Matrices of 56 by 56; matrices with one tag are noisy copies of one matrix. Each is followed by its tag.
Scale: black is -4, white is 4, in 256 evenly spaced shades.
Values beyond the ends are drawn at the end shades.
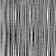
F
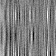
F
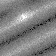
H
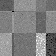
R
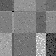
R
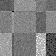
R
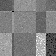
R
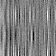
F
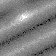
H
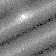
H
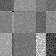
R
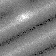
H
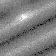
H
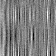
F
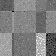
R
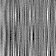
F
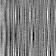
F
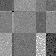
R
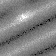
H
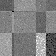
R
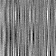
F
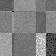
R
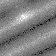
H
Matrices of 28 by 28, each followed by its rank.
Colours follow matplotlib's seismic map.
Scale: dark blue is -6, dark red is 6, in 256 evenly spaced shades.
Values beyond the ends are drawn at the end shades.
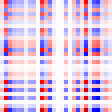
one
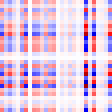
one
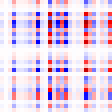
one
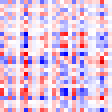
two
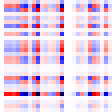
one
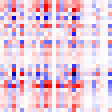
two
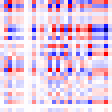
two
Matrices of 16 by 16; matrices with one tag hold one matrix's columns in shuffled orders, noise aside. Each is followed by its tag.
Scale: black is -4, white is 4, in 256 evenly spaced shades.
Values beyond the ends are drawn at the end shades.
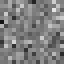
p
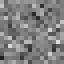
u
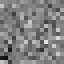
u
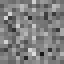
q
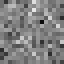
p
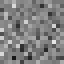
u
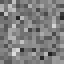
q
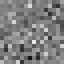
u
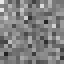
p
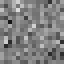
p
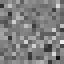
u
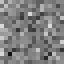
q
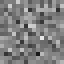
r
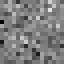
p
